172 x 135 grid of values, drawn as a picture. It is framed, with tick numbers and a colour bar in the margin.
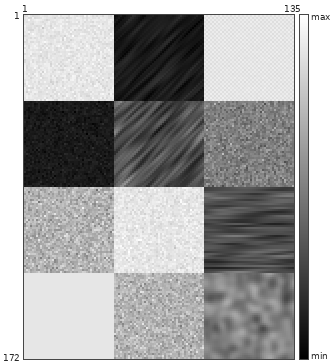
The table splits into 4 rows of 3 panels. Panel 1,1: very high, fine-grained, faint in contrast. Panel 1,2: very low, slanting up to the right, faint in contrast. Panel 1,3: very high, checkered, faint in contrast. Panel 2,1: very low, fine-grained, faint in contrast. Panel 2,2: low, slanting up to the right. Panel 2,3: middling, fine-grained. Panel 3,1: high, fine-grained. Panel 3,2: very high, fine-grained, faint in contrast. Panel 3,3: low, streaked across. Panel 4,1: very high, flat. Panel 4,2: high, fine-grained. Panel 4,3: middling, blotchy.
